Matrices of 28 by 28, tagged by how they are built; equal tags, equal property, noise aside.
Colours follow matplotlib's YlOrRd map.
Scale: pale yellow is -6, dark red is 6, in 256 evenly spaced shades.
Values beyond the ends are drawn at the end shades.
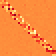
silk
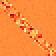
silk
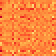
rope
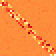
silk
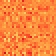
rope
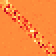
silk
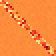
silk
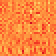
rope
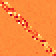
silk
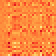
rope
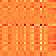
rope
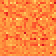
rope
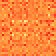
rope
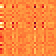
rope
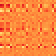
rope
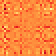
rope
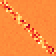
silk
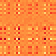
rope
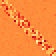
silk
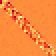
silk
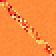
silk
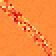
silk
